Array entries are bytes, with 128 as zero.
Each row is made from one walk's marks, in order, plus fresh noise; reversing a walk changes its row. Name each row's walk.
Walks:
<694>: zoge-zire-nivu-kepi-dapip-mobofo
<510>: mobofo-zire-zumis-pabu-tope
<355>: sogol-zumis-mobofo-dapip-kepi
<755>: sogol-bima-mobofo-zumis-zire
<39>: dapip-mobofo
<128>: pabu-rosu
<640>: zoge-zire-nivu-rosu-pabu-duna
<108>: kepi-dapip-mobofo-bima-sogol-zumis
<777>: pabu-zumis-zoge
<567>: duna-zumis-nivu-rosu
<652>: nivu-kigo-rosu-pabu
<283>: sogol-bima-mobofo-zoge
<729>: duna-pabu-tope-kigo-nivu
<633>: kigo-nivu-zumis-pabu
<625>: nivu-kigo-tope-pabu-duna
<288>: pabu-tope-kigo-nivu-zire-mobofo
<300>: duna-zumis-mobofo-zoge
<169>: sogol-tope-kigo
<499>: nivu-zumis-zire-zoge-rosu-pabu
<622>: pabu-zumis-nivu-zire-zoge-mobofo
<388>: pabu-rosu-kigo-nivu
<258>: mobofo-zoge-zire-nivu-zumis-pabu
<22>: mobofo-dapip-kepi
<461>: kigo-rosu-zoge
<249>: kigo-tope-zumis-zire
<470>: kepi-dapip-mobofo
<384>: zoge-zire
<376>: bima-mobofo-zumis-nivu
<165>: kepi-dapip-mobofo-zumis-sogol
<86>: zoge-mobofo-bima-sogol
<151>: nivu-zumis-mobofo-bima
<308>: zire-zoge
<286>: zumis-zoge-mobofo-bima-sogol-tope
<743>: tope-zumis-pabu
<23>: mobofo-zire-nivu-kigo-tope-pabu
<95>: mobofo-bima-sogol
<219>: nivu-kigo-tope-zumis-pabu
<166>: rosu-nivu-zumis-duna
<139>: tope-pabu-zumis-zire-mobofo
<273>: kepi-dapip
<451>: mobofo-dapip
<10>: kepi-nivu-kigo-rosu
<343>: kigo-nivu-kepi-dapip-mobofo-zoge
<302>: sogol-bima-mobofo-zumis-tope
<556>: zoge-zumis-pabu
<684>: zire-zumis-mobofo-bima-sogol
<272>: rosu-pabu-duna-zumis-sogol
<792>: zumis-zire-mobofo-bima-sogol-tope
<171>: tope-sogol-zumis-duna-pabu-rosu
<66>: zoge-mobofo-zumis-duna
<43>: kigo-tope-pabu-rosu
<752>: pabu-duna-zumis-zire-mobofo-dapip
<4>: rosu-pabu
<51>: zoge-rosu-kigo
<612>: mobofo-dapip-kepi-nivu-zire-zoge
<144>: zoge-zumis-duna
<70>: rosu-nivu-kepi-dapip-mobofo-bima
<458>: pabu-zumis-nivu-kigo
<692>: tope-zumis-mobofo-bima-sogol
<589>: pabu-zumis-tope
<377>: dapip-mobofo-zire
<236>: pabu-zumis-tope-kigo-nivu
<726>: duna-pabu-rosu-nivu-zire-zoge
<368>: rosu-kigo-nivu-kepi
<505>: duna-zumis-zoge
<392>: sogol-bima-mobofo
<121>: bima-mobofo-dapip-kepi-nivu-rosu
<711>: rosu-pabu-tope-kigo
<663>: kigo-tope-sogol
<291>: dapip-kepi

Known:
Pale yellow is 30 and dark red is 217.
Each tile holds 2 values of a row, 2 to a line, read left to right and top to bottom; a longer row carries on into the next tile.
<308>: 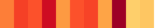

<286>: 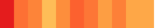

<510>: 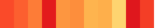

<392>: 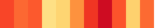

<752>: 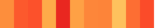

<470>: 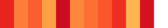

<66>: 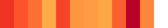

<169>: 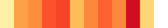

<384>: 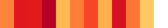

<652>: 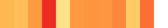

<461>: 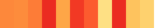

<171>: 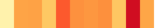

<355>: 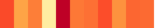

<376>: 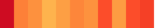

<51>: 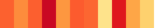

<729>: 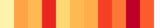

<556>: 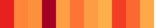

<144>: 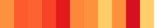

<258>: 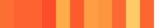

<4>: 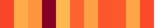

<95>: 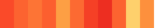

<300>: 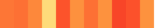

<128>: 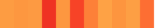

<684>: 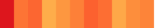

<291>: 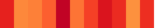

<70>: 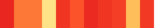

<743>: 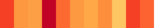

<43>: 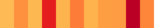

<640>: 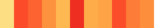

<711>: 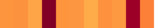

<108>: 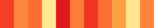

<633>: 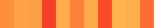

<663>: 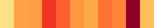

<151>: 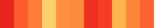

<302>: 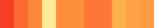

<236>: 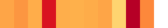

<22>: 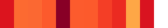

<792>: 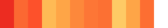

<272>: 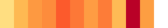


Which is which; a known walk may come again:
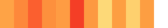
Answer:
<499>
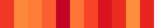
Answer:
<291>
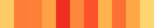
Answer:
<505>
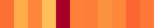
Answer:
<165>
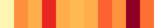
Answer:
<625>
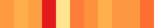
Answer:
<388>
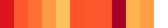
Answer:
<86>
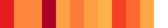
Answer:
<556>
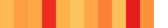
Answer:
<219>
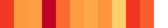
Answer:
<743>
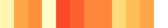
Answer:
<567>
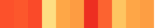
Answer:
<755>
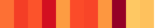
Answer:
<308>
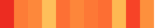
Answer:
<692>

